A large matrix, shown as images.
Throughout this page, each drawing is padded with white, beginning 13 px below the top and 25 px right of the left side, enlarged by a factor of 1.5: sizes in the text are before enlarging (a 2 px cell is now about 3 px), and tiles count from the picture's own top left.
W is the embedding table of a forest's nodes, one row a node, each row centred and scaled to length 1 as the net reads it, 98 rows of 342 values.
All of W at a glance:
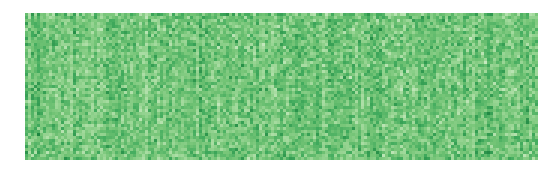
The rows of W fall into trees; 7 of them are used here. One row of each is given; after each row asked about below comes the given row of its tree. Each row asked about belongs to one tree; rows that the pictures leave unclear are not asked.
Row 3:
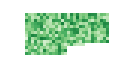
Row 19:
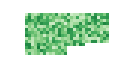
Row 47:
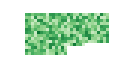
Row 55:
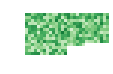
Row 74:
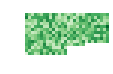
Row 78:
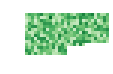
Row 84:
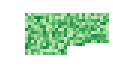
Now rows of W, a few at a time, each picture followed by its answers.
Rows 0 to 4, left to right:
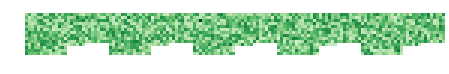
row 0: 47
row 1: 47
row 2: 47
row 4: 78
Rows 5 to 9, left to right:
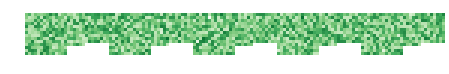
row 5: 74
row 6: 55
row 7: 74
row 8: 3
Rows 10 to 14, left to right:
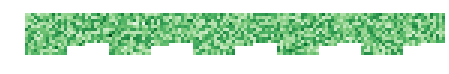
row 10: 84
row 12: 74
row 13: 47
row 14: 55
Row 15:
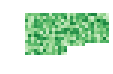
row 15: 3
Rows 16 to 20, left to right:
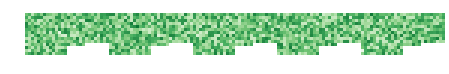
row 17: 47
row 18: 74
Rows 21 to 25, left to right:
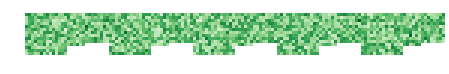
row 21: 74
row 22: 55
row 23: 3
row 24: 74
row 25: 19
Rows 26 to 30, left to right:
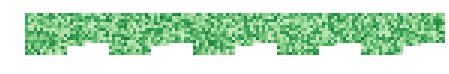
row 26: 47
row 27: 3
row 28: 47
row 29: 55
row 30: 3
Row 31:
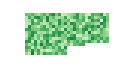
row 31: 84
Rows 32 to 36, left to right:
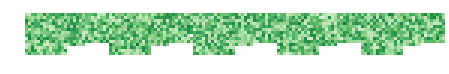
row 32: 3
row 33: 78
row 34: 55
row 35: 19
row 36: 74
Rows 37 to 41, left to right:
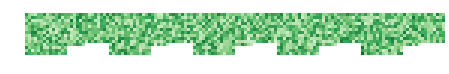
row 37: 55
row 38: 74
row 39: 74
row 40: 74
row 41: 47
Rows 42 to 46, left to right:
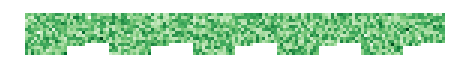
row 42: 84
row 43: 19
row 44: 78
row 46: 78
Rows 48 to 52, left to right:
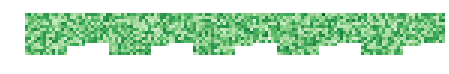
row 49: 55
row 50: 47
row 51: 47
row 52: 74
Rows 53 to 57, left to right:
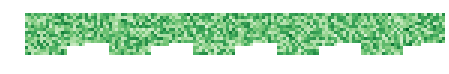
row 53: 55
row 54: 47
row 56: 55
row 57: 78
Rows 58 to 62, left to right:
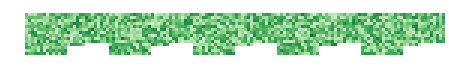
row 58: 55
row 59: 19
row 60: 55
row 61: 19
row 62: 55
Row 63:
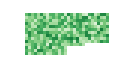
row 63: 47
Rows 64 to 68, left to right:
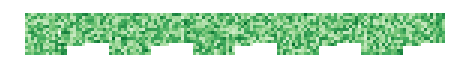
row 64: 55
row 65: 3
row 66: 47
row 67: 84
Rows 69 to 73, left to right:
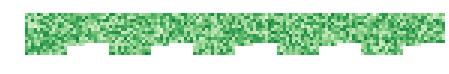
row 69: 47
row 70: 55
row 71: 3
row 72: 55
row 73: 3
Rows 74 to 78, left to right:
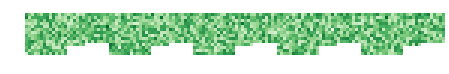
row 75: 19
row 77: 74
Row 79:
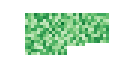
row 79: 74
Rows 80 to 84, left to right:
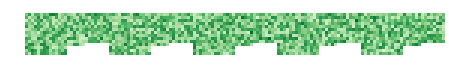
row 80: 74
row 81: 47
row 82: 84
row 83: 78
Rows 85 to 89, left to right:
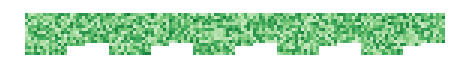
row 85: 55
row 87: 19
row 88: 74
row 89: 55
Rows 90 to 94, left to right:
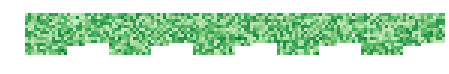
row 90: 19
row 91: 74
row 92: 47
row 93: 47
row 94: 19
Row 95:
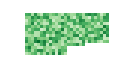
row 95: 74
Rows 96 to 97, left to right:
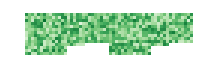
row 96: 3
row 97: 19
